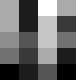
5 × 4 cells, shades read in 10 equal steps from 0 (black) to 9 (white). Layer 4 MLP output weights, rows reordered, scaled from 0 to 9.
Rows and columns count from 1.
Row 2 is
6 1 7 2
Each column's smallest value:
0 1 3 0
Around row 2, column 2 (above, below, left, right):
1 3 6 7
